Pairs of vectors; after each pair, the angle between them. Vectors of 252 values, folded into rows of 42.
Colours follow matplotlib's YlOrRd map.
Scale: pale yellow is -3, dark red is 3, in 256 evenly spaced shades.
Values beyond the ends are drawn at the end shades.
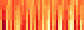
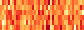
partly opposed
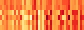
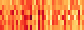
nearly opposite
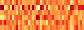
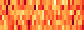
orthogonal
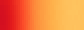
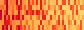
partly aligned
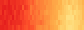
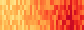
nearly opposite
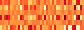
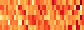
partly opposed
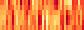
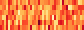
partly aligned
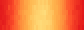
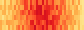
nearly opposite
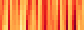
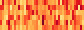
partly aligned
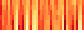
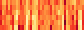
nearly parallel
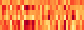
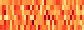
partly aligned
